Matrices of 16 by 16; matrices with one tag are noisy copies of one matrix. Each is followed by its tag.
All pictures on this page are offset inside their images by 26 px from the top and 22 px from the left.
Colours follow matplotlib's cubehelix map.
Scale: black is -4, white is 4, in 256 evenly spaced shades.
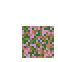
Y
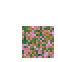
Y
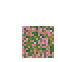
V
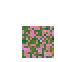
Y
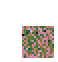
V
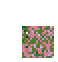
Y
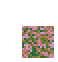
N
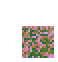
N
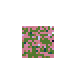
N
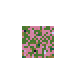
Y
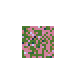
Y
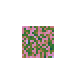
V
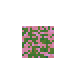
N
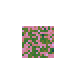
N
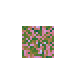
Y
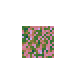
Y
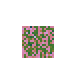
V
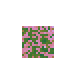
N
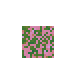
Y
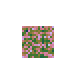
N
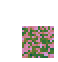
N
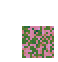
Y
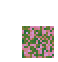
Y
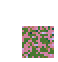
N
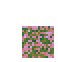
N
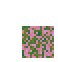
Y
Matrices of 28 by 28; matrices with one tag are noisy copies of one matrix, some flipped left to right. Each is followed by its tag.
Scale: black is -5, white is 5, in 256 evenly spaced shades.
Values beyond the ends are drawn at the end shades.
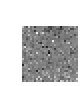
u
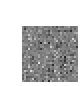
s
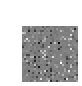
s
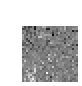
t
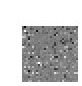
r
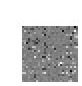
r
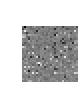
r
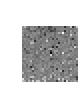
u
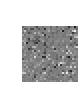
r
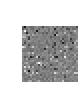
r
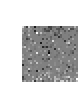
u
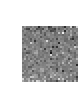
u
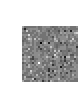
s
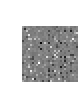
s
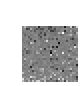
u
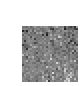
t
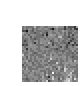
t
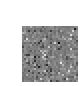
s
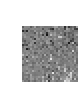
t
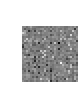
s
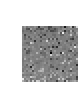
u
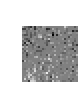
t
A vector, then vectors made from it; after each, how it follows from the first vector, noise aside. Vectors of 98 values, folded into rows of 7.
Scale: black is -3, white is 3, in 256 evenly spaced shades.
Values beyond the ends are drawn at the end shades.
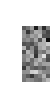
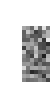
negated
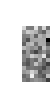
sign-scrambled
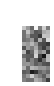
negated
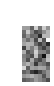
negated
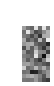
negated
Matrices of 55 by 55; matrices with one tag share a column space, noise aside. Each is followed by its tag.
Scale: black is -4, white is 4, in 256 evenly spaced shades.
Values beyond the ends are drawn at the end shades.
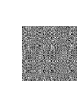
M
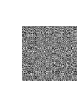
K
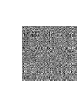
K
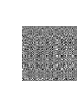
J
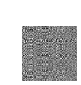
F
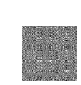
M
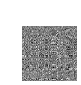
J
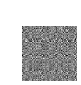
F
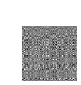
J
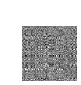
J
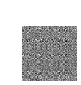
F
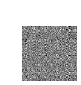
F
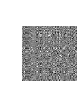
K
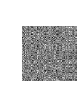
M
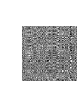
M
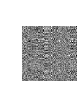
F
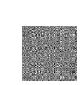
K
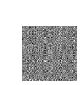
M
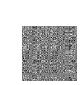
M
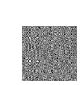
M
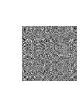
F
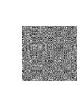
M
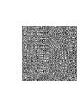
M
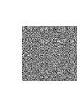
F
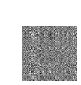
K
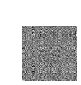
K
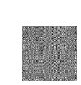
M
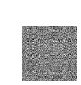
F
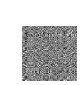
K
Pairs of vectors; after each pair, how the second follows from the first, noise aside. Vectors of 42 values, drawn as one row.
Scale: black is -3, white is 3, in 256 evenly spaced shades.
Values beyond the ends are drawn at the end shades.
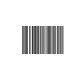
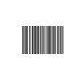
copied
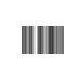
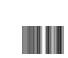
wrapped around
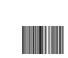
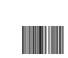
copied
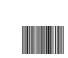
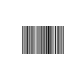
copied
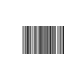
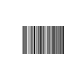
wrapped around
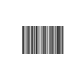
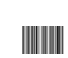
copied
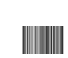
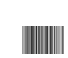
wrapped around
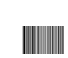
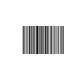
wrapped around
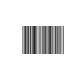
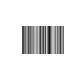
wrapped around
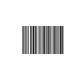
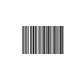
copied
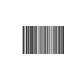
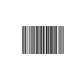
wrapped around
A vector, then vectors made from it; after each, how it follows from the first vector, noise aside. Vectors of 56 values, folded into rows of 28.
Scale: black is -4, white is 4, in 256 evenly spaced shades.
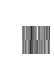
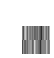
reversed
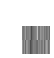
shrunk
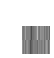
shrunk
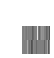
partly zeroed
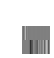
partly zeroed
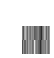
reversed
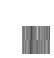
shrunk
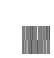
partly zeroed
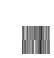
reversed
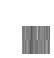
shrunk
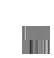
partly zeroed
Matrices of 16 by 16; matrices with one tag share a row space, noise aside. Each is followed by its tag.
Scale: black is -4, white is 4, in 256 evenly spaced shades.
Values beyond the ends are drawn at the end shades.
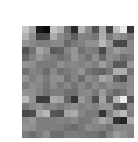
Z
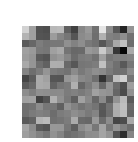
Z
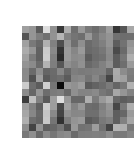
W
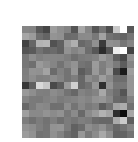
Z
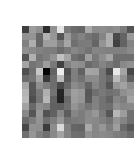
W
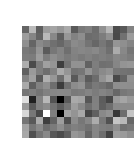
W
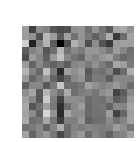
W
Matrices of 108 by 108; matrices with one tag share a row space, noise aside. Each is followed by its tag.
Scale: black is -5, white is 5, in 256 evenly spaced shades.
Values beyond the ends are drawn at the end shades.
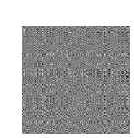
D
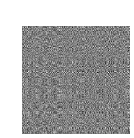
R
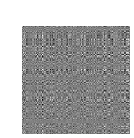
D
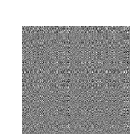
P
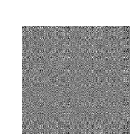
P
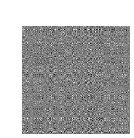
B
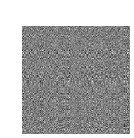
P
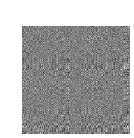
P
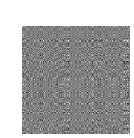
P
